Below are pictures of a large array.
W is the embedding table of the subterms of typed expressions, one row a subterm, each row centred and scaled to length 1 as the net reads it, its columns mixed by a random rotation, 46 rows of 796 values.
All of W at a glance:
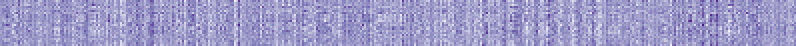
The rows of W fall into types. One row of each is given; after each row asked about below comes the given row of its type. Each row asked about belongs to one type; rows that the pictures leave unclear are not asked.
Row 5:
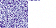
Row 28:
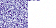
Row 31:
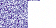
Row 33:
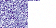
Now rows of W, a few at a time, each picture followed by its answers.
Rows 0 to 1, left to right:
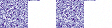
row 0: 28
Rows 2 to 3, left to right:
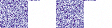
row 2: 5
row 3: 31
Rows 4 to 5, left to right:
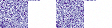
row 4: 5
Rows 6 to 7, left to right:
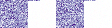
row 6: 33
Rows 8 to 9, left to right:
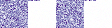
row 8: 33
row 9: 28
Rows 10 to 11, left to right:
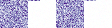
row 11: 5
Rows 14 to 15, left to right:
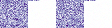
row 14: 5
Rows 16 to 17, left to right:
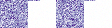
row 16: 33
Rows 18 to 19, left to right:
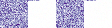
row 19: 5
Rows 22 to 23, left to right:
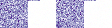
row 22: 31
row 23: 5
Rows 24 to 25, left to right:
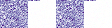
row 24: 33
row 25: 33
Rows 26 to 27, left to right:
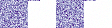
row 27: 28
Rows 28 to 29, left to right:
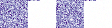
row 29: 28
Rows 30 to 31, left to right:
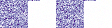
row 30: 31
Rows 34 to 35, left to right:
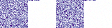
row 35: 28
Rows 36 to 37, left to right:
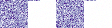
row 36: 33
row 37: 5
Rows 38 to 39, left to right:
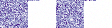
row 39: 28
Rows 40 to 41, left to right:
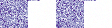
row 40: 31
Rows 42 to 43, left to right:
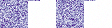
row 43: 5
